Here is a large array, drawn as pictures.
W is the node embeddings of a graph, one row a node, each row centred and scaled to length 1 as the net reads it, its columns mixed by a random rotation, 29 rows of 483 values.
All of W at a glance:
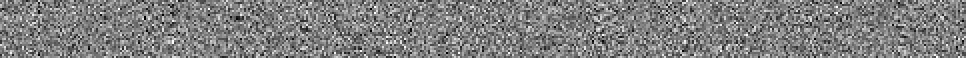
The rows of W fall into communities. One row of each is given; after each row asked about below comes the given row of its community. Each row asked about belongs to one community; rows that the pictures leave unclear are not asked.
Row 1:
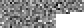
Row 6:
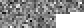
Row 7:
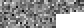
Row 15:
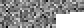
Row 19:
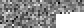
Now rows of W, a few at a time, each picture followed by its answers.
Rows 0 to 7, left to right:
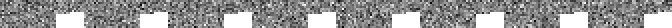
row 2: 7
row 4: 15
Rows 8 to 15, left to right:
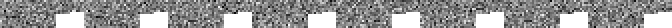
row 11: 7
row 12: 6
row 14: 15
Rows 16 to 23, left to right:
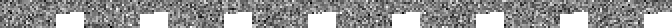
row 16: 1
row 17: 7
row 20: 1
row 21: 1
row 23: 19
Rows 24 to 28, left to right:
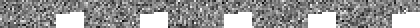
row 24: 19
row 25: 6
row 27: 1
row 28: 19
